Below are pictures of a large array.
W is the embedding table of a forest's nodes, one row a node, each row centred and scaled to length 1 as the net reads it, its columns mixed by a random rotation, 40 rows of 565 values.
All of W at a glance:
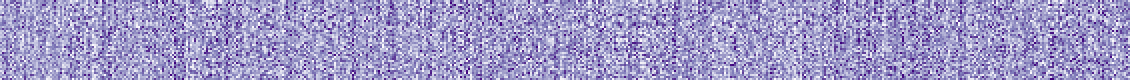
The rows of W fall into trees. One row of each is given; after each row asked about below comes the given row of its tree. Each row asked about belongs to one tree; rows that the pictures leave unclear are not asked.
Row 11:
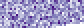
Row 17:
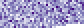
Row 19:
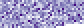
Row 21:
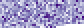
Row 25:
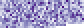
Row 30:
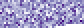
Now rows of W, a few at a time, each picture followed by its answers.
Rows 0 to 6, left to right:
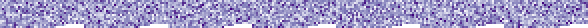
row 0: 17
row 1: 17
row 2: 19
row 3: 17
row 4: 25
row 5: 30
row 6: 17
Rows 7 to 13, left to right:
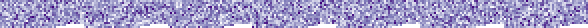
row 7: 11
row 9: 19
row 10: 17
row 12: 11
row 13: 30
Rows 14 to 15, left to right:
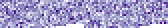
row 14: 19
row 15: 17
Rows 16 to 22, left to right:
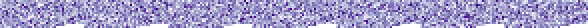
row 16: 19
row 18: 21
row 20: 19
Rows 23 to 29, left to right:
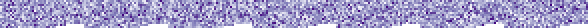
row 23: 25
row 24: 21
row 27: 11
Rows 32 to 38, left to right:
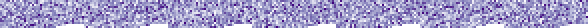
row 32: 21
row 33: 19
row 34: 30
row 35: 17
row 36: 17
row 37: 19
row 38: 21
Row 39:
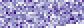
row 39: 19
